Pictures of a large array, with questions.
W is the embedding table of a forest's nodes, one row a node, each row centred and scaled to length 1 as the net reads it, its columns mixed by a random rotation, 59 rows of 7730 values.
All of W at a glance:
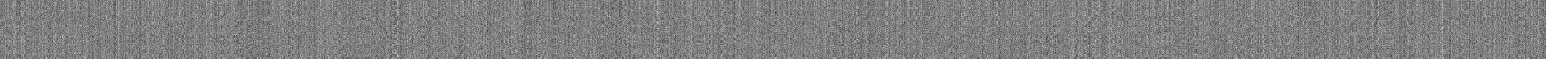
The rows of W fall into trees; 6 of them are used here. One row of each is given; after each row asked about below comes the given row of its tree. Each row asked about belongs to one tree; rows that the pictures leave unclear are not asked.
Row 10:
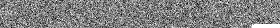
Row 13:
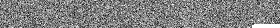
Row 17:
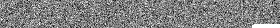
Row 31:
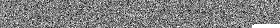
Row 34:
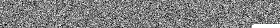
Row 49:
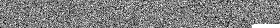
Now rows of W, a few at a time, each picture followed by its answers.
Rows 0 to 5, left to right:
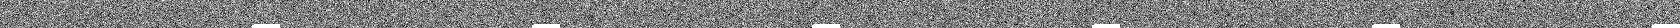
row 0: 34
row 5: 10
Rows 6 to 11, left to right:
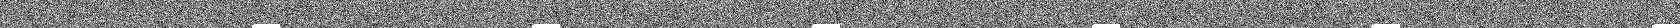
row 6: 13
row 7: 17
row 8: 17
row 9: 13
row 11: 13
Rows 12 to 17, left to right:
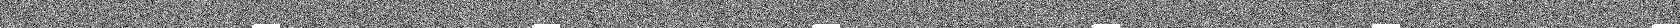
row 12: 13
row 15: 13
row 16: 49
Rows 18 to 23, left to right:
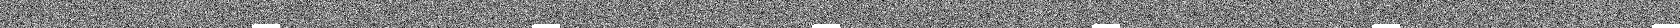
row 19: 17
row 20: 31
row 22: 13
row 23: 13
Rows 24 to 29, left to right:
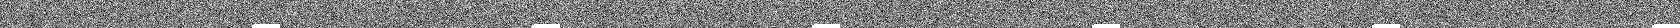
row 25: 10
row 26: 10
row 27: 31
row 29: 31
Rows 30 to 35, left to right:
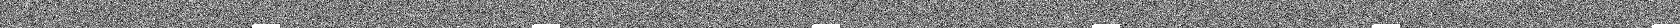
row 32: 34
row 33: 13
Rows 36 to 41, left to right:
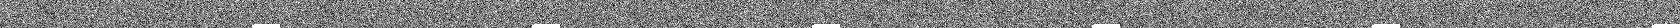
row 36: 10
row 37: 10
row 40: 10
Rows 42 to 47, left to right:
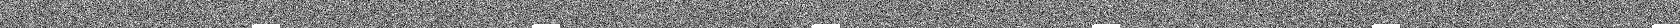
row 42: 10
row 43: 13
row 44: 10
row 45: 31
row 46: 13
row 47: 31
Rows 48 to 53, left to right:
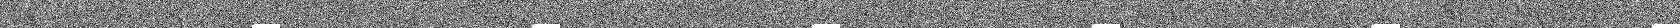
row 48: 13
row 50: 10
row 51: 49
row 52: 10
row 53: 10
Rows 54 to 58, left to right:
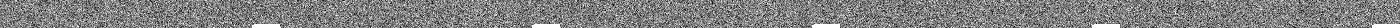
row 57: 31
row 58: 31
